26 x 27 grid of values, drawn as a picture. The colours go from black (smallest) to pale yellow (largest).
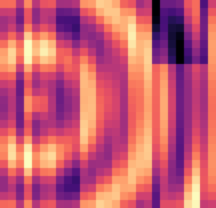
Rings: centred on the middle left. Odd patch: lower, in the top right. Roughest part: top right. Average level on the scale: 60%.
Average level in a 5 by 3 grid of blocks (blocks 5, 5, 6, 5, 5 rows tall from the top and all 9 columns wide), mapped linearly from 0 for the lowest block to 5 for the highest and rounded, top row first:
240 / 531 / 143 / 533 / 243
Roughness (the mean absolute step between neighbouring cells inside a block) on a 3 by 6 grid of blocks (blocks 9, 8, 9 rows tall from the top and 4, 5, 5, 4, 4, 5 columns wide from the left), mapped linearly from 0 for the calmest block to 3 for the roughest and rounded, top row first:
2 1 1 1 3 3 / 2 0 1 0 1 0 / 2 1 1 0 2 2
